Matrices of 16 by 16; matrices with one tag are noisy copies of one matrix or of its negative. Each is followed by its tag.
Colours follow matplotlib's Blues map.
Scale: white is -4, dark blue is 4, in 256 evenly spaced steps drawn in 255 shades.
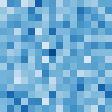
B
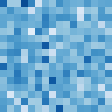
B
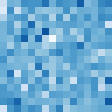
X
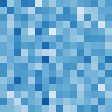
B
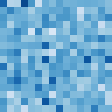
B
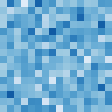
B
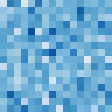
B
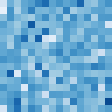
X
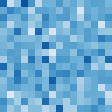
B
